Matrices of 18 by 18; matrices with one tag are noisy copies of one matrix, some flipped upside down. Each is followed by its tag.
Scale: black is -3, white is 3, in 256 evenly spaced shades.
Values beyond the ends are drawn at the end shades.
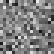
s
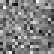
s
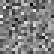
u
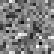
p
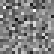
u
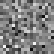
u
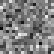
p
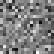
s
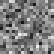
p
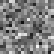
p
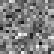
p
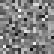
u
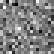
s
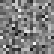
u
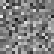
u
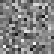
u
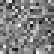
s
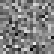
u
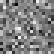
s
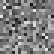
u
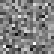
u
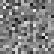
u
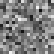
p
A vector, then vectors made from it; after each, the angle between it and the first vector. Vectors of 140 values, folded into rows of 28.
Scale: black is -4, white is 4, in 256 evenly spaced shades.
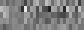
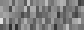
partly aligned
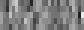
orthogonal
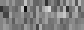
nearly opposite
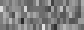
partly aligned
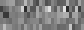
nearly opposite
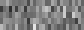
partly opposed
